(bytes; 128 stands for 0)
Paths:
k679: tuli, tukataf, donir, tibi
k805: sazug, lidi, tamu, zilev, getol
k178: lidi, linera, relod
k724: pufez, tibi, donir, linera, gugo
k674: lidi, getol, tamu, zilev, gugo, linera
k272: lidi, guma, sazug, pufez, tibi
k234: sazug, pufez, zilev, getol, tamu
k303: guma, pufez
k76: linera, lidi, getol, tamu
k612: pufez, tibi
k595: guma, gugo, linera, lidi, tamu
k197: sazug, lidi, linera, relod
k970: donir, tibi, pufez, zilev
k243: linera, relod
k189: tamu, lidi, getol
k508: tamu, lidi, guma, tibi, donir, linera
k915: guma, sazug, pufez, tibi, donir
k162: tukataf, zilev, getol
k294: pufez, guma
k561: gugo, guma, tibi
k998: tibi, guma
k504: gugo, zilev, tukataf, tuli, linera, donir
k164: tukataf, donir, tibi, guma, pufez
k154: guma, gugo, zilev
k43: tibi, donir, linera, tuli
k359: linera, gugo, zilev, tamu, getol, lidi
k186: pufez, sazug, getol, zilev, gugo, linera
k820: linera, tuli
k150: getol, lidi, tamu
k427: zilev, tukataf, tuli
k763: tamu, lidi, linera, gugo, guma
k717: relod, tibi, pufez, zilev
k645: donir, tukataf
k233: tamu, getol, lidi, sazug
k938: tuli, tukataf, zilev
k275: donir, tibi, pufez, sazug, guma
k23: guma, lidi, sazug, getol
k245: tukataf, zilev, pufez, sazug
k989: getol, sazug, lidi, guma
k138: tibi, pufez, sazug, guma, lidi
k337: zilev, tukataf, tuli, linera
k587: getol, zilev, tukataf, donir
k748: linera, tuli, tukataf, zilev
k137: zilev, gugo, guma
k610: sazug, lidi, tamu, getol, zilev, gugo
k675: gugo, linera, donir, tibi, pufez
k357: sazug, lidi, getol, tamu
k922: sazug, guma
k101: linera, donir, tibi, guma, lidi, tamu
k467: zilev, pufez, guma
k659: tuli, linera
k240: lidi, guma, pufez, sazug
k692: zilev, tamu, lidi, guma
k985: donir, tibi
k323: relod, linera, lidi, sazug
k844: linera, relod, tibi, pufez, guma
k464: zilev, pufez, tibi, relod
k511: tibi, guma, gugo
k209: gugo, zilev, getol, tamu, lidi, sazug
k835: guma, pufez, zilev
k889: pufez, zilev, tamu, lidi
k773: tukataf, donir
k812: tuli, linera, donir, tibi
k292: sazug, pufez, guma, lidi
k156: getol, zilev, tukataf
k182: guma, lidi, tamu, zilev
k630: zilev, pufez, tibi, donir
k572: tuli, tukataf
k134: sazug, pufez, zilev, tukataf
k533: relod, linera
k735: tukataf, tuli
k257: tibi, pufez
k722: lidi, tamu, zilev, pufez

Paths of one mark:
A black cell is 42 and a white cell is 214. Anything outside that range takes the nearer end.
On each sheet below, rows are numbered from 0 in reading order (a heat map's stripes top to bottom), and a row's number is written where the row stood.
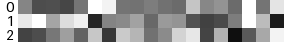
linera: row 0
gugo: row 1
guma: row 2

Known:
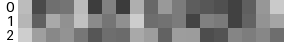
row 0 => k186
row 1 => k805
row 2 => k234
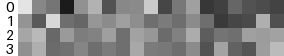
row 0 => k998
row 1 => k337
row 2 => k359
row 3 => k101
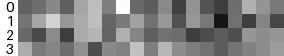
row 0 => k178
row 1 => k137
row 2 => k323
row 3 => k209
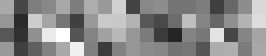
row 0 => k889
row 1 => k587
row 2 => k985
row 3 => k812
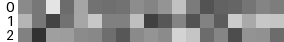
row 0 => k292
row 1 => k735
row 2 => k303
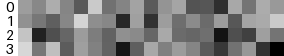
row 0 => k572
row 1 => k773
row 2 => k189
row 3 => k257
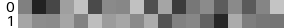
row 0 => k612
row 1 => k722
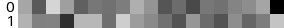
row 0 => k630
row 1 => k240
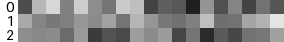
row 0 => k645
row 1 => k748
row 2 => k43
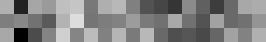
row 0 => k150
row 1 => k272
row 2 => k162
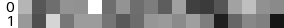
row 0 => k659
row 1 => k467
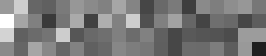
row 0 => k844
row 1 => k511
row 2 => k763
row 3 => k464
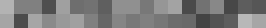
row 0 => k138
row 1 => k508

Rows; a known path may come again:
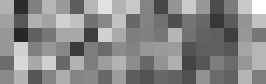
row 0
k156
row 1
k182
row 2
k23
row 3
k595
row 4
k154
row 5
k164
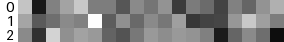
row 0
k724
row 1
k659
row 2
k467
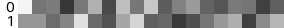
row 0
k511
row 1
k275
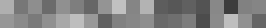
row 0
k357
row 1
k675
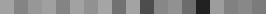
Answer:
k722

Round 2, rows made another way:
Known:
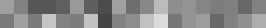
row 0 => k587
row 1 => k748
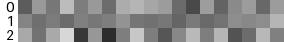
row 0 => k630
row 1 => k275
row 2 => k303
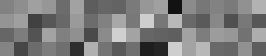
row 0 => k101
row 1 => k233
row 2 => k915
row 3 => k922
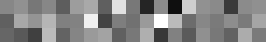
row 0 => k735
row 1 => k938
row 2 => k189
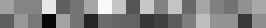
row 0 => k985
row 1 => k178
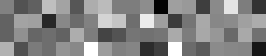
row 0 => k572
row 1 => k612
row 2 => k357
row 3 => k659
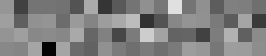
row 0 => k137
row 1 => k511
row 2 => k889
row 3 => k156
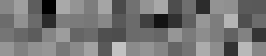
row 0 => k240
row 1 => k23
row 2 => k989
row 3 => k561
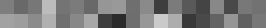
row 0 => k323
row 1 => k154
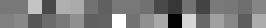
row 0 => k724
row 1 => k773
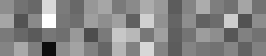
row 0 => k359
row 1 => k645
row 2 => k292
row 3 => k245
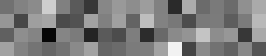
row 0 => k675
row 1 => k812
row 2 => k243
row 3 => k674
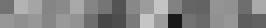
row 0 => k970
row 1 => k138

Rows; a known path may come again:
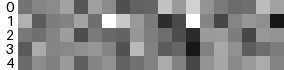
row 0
k234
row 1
k659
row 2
k595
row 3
k504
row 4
k76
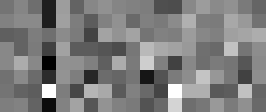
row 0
k272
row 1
k156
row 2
k134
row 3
k467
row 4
k245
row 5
k197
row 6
k692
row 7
k610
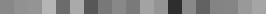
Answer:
k101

